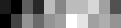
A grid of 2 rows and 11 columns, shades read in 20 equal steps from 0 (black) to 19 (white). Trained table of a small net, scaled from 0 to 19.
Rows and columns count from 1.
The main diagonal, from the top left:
2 5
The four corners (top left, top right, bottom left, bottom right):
2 6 0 11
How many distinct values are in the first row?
9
